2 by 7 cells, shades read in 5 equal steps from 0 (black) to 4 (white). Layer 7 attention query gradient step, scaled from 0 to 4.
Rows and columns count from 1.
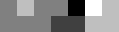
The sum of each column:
4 5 4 3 1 7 6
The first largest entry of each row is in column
6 6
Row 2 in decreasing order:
3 3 2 2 2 1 1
